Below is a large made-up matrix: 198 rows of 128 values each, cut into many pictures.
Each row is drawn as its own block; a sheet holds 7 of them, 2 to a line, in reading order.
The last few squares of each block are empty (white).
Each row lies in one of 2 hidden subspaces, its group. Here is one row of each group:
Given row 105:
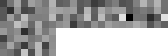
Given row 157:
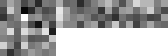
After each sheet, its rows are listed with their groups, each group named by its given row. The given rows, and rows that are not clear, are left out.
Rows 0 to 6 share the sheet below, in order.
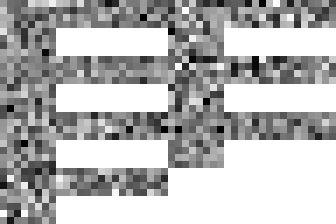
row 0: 157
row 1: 157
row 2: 105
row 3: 105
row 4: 157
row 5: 105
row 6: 157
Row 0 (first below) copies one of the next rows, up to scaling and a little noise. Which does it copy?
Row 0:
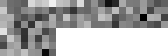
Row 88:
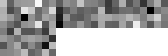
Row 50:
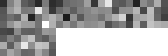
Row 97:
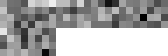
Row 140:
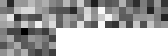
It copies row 97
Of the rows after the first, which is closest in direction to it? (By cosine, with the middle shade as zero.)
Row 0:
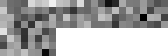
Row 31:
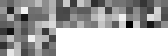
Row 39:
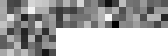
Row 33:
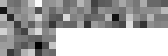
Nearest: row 39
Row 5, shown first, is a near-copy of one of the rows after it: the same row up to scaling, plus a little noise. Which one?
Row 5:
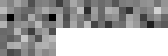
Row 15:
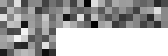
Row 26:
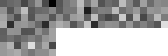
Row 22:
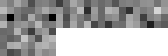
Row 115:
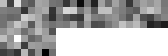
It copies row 22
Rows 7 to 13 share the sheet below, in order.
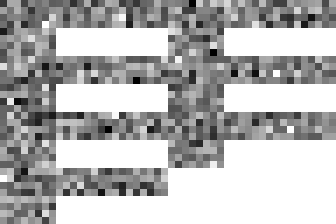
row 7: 157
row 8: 157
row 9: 105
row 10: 105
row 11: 157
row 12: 105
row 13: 157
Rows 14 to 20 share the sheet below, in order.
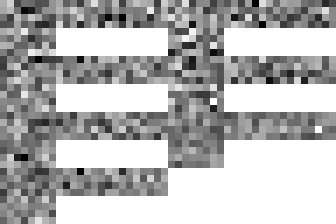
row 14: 157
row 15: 105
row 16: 157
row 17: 157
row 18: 105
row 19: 105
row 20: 157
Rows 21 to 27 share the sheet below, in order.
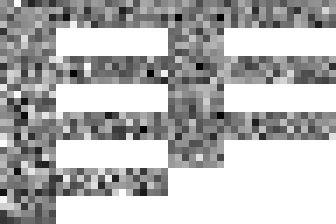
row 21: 105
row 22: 105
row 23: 105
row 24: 157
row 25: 157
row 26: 105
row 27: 105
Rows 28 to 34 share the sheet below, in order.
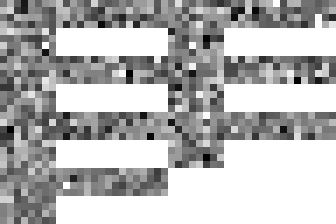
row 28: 157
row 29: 105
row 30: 157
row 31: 157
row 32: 157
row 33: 157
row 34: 157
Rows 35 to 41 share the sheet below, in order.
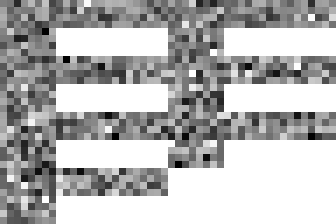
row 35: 105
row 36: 157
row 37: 157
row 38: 105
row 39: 157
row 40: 105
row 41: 157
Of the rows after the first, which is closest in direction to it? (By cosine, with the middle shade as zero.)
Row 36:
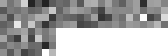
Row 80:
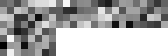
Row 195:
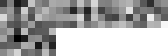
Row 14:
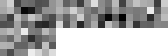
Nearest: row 14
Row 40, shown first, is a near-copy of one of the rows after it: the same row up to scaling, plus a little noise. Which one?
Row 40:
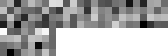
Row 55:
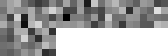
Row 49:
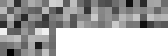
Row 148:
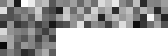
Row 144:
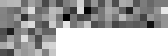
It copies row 49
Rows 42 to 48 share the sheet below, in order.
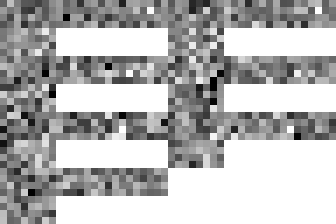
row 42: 157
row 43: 157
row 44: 105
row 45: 157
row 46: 157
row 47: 157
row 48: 105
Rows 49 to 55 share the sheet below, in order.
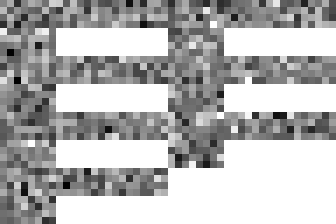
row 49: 105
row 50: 157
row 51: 157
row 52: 105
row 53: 157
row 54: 157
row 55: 105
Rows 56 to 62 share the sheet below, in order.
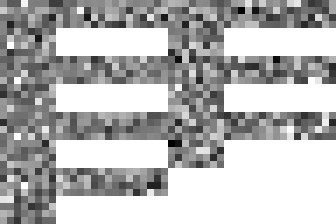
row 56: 105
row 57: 105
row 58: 105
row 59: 105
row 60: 105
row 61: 157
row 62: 157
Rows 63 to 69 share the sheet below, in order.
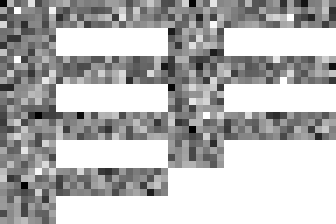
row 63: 105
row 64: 157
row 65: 157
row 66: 157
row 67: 157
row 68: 157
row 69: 157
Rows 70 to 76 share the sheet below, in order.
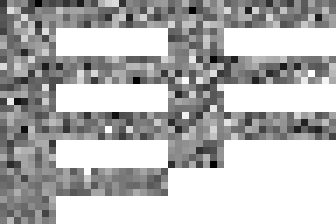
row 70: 157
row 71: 105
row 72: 105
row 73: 157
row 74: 105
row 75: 105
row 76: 105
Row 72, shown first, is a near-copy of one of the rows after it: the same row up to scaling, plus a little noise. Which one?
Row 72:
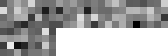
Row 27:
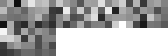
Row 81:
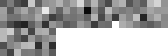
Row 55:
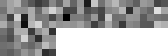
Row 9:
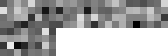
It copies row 9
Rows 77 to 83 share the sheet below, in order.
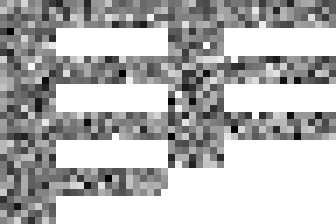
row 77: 105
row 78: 105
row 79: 157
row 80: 157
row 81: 105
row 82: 157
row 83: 105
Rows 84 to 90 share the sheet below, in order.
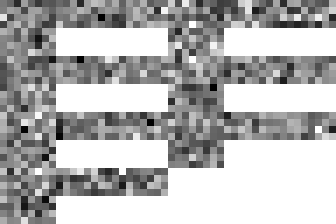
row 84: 157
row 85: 105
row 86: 157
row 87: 157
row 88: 157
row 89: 105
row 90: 157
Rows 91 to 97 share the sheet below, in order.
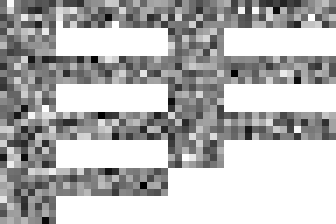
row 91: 157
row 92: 105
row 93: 157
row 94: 157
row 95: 157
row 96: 105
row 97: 157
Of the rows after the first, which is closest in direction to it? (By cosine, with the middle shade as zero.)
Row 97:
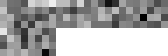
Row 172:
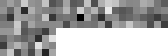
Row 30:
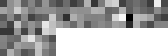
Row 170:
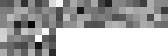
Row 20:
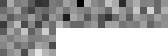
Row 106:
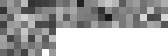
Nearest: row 170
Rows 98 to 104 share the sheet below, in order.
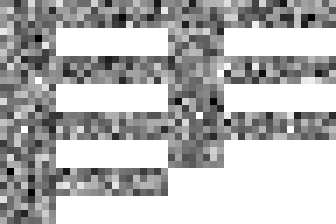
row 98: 157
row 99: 157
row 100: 105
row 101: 105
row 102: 105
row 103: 105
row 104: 105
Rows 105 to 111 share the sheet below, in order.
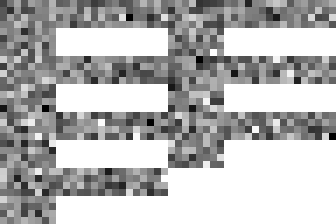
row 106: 157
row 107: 105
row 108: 157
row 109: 157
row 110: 105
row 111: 157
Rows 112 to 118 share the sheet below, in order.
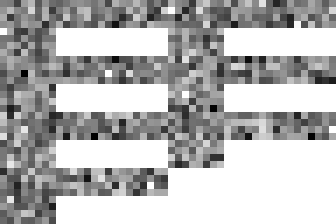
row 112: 157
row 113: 157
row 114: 105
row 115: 105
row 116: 105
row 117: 105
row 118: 105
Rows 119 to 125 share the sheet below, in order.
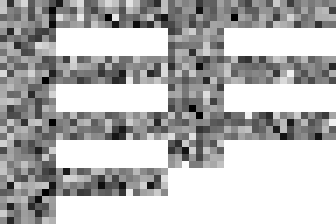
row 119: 105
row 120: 157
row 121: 157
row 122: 157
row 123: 157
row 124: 105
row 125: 157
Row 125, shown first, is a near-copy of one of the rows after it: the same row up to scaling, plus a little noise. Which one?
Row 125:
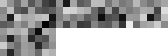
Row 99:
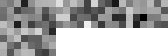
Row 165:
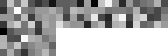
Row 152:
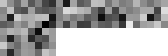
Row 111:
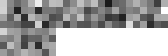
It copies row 152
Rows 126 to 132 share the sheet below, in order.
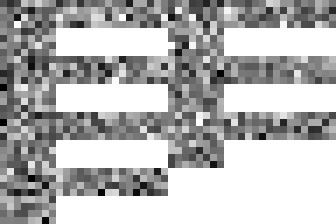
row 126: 105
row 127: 157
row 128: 157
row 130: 157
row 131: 105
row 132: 157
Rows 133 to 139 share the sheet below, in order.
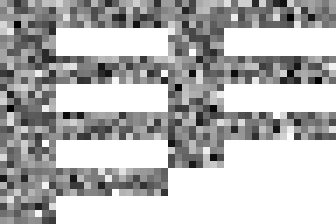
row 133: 157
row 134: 157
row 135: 157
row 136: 105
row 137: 157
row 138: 157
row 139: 105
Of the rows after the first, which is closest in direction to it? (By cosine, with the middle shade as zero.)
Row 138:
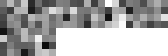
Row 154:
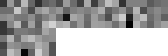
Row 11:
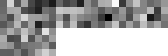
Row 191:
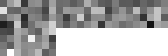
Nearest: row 154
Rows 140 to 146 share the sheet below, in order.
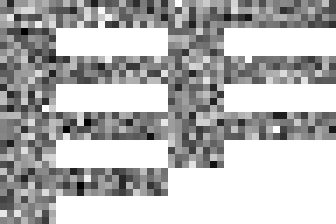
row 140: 157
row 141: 105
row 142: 157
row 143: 157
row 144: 105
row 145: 157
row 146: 105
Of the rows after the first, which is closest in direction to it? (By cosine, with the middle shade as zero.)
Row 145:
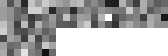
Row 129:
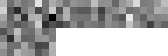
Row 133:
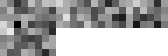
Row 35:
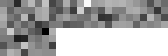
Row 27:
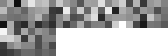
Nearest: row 133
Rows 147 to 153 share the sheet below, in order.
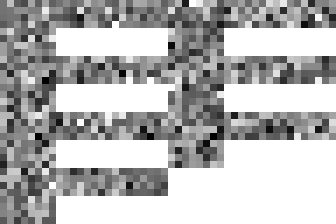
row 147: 105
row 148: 105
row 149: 157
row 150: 157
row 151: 105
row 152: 157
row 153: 157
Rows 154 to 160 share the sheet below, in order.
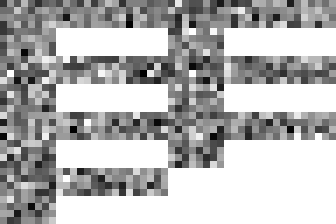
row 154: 157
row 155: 157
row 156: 157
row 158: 105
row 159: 157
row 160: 157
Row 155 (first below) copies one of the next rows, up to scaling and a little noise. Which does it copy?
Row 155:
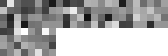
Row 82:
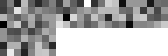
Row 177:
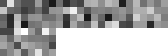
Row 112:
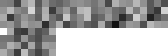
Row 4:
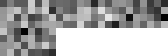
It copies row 177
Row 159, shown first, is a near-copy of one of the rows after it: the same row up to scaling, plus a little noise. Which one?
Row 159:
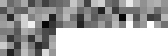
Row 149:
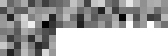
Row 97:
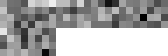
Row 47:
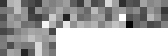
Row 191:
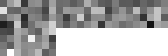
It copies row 149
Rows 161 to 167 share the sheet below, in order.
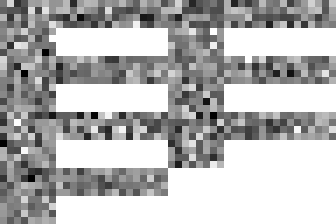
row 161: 105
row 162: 157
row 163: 157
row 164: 105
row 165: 157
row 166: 157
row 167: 157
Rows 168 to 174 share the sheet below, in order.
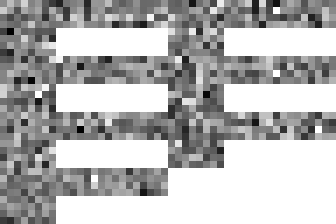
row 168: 105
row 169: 105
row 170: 105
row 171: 105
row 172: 105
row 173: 105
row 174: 105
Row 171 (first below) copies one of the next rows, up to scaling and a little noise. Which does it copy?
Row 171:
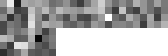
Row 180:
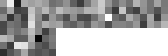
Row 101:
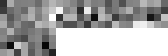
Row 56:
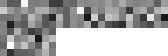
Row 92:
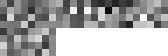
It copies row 180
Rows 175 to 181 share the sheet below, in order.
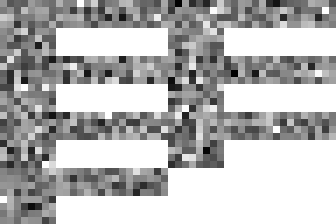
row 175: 105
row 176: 105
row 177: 157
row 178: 157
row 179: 157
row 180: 105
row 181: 157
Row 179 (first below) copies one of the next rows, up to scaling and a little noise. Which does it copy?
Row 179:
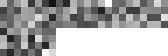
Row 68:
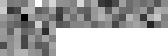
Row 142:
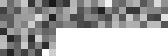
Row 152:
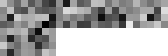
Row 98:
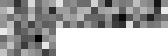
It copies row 142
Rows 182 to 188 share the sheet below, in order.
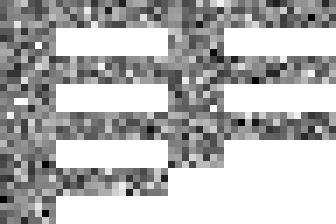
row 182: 105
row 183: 157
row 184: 105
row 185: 157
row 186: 105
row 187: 105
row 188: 157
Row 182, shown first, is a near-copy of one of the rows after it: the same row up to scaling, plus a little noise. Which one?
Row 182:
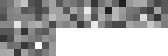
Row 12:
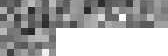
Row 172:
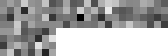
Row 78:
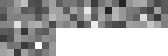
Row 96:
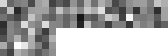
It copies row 78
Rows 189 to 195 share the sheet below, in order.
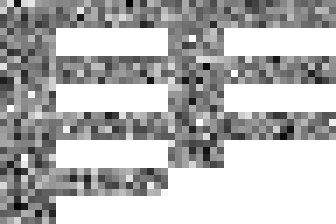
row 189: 105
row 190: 105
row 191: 157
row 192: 157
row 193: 157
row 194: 157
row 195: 105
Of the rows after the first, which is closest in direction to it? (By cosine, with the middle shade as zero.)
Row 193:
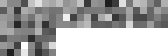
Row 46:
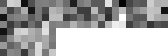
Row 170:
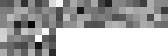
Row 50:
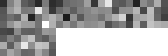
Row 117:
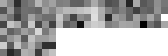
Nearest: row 170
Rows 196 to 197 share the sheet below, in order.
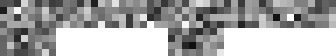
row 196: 157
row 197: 105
